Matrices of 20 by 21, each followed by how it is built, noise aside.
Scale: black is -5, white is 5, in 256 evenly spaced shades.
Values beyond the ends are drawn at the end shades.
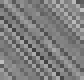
Toeplitz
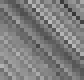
Toeplitz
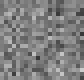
low rank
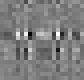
low rank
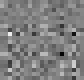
low rank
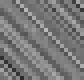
Toeplitz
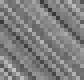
Toeplitz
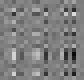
low rank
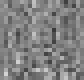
low rank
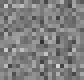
low rank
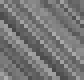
Toeplitz
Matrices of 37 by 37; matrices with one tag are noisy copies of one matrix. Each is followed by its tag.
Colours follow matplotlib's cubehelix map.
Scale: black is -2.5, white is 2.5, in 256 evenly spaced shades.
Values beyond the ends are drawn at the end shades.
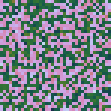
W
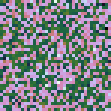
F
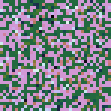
W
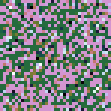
F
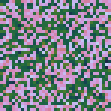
F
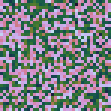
W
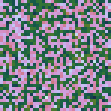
W
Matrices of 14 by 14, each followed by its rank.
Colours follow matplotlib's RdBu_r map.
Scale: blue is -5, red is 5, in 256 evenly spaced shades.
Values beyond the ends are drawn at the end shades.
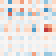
two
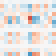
two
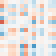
two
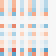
one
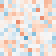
full rank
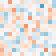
full rank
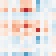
two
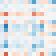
two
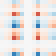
one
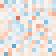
full rank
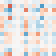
two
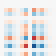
one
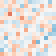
full rank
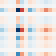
one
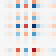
one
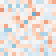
full rank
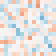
full rank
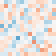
full rank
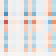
one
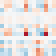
two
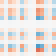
one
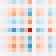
one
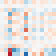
two
